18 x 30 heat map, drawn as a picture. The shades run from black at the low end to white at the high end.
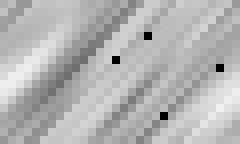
There is no overall slope. Neither half mirrors the other. The top left is the calmest part. Overall the values sit about 70% of the way up the scale. There are four isolated cells, each far lower than the cells round it. Streaks slant up to the right. The values are skewed, with a long tail toward low values.
